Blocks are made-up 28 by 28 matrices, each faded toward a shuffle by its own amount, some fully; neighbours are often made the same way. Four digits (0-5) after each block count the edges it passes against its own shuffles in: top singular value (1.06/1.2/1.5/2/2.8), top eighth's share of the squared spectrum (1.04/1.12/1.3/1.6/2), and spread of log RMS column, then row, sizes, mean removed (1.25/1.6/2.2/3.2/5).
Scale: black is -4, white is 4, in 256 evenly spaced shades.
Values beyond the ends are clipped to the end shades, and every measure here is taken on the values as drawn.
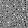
2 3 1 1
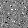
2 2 0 1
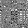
3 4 2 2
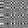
4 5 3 3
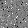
0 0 0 0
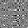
4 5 2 2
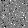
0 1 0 0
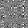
3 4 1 2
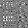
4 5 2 1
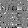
4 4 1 2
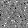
0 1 0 0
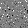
0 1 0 0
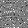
3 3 1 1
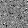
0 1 0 0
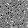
0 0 0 0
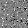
0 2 1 0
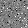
0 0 0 0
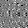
3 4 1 2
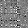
4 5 2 2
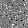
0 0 0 0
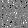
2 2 1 0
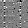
4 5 2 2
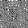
3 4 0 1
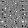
3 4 1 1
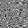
3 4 1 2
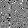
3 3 1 0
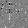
3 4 1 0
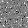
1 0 0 0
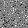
2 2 0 0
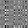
4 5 3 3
